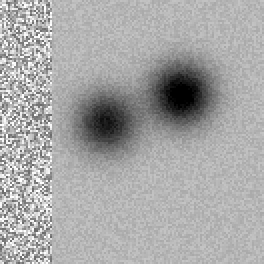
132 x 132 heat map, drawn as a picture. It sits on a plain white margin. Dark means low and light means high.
Histogram: skewed, a long tail of low values. Dips: two. Stripes: none. Seam: vertical, 20% of the way across, the right part calmer.
